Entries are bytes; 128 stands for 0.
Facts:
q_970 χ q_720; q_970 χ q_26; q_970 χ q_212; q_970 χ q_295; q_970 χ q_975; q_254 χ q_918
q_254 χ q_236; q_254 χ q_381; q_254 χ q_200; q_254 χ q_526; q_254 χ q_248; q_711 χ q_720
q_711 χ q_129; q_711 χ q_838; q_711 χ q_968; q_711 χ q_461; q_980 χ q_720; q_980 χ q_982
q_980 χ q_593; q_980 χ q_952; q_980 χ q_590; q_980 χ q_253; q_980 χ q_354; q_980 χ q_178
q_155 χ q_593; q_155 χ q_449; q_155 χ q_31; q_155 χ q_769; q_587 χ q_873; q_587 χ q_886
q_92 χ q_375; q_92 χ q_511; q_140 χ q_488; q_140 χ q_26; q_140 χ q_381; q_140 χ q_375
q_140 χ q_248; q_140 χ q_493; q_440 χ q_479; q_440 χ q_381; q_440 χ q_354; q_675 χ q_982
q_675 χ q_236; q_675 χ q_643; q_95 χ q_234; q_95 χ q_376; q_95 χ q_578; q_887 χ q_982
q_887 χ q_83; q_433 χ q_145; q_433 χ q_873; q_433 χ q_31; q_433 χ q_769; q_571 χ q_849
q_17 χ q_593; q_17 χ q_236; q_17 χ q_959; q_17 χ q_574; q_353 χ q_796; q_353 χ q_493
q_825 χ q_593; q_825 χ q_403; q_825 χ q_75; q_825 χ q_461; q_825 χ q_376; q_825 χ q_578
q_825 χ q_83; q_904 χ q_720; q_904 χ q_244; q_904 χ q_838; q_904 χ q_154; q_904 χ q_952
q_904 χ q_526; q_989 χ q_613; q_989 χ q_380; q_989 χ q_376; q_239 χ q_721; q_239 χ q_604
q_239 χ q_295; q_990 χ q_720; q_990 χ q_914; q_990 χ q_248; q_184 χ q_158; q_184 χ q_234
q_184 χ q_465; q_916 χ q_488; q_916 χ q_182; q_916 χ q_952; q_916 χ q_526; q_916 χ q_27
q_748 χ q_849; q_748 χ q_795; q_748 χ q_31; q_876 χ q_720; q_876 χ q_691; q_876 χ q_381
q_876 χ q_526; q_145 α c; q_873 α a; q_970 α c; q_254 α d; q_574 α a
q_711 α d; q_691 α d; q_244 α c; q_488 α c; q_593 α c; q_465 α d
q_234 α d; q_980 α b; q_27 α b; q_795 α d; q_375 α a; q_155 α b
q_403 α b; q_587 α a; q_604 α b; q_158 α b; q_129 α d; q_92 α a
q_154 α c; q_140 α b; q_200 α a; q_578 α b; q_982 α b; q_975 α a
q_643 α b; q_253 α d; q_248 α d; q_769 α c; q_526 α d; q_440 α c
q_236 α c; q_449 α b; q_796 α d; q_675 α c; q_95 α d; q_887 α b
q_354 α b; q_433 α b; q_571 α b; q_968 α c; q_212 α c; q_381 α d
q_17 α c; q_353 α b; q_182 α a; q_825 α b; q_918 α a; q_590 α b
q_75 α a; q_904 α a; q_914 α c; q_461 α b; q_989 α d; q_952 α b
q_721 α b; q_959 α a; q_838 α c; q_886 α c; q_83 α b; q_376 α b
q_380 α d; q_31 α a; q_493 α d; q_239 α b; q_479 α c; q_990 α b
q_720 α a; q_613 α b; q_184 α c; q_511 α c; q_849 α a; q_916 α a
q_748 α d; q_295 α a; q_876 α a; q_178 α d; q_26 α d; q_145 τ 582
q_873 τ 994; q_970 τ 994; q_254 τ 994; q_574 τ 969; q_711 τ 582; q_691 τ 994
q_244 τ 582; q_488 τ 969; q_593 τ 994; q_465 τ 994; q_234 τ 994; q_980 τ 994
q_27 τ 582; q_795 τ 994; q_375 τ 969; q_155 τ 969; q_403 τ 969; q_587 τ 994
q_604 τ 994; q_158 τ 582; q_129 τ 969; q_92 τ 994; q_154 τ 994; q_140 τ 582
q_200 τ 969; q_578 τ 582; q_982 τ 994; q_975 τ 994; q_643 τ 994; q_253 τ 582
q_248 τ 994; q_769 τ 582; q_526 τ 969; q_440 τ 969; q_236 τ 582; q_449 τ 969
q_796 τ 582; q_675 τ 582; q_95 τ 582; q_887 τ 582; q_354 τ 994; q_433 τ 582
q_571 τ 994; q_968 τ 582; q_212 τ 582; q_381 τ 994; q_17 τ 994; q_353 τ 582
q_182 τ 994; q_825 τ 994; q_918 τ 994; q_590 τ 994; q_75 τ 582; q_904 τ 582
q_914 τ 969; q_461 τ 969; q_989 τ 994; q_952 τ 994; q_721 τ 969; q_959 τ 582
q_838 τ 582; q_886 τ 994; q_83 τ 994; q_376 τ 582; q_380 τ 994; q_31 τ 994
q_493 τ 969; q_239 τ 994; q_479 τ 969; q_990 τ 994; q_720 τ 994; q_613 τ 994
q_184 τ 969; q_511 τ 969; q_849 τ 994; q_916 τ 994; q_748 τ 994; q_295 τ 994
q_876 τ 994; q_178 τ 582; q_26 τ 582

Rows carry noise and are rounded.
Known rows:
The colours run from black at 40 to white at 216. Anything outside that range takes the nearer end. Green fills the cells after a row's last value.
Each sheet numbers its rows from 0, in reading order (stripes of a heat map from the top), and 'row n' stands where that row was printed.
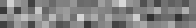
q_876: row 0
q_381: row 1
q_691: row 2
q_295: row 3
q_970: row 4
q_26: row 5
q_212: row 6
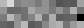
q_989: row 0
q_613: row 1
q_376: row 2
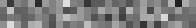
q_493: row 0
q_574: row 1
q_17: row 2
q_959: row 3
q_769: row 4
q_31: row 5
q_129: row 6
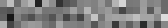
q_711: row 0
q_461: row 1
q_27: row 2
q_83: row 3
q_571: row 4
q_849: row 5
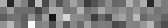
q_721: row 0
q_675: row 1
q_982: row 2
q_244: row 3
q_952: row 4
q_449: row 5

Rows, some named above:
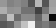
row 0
q_234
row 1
q_887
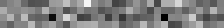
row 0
q_643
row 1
q_578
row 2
q_825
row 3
q_184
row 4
q_838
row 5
q_95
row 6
q_970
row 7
q_75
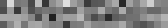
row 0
q_254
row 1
q_353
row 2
q_980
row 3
q_158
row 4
q_914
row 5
q_239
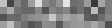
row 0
q_511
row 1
q_916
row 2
q_92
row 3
q_526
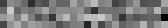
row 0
q_381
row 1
q_796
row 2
q_590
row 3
q_748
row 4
q_838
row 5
q_376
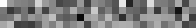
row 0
q_155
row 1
q_876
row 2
q_578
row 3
q_381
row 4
q_140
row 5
q_254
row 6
q_433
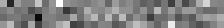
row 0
q_449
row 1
q_904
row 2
q_155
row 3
q_643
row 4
q_234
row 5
q_145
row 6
q_236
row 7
q_239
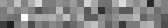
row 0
q_720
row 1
q_587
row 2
q_593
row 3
q_440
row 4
q_980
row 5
q_574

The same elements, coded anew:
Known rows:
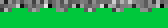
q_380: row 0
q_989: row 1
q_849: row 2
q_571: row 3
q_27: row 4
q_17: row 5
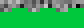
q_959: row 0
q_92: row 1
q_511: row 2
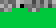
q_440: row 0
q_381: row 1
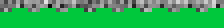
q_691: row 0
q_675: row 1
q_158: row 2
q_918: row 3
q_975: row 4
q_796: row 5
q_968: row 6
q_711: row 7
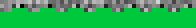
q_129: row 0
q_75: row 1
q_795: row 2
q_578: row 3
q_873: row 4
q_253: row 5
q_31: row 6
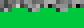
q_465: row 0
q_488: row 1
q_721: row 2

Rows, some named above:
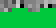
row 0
q_980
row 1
q_129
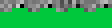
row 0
q_155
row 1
q_449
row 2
q_643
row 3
q_574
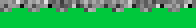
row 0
q_675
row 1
q_887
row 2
q_234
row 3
q_796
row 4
q_95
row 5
q_748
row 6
q_155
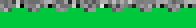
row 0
q_980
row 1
q_574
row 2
q_970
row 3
q_184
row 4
q_236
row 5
q_914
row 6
q_526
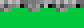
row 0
q_75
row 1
q_403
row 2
q_75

